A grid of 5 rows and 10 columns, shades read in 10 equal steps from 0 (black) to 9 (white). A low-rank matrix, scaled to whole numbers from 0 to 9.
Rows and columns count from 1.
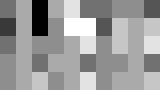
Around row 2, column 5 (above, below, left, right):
8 6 5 9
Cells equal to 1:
0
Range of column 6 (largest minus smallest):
5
